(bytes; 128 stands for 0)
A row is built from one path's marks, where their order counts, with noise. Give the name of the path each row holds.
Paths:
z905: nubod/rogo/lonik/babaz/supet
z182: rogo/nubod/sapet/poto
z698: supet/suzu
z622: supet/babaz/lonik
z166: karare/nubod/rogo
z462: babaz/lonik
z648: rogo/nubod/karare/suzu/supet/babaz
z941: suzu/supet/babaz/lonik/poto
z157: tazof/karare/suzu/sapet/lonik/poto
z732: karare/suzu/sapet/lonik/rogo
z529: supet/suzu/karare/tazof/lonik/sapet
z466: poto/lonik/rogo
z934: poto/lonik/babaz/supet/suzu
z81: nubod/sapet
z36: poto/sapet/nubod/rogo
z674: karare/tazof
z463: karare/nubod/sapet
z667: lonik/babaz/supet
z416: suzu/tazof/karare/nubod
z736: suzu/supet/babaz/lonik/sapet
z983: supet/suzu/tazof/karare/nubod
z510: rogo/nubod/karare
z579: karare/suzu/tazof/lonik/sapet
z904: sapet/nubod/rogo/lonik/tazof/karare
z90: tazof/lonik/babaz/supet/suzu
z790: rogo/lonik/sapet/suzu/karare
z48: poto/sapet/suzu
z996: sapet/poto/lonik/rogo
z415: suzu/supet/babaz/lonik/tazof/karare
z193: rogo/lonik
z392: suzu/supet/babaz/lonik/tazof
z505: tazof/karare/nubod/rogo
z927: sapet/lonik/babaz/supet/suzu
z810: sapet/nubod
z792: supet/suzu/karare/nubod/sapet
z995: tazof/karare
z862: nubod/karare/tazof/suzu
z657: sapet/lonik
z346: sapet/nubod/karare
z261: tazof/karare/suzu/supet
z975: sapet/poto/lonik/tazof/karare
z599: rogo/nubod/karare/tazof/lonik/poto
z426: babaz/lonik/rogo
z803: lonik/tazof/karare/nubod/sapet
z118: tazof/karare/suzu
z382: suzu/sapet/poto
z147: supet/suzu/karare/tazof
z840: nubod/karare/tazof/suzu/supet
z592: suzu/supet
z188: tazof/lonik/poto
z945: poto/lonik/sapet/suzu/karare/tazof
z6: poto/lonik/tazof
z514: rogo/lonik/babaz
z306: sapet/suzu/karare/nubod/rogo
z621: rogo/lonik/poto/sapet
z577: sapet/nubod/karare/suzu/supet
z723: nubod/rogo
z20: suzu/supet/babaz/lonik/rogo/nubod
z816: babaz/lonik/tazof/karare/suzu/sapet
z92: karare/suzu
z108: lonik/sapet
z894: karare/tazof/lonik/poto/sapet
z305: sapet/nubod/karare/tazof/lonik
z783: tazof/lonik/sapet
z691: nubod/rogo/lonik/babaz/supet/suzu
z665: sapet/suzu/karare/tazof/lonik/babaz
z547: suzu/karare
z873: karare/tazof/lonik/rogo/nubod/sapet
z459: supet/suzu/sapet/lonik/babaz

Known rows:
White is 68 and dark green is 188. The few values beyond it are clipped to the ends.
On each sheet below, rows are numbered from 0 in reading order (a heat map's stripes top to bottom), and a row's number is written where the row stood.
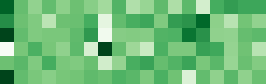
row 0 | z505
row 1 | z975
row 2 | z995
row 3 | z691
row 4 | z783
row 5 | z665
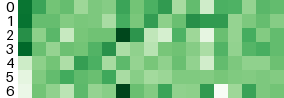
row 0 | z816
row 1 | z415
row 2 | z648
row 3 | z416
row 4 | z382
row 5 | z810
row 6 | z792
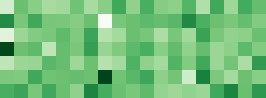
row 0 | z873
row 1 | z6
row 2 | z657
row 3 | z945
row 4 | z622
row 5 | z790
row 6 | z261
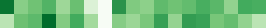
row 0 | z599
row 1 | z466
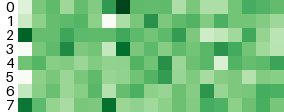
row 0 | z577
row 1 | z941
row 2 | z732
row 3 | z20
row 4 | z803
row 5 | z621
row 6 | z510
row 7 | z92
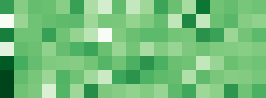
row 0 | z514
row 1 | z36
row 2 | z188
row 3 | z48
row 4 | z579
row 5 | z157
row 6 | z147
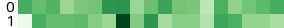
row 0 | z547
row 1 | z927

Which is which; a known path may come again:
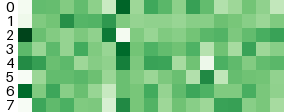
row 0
z736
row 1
z810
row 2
z674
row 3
z459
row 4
z816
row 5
z36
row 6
z392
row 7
z934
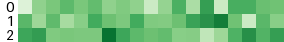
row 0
z723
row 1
z904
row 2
z261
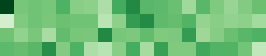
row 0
z157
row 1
z108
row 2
z346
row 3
z426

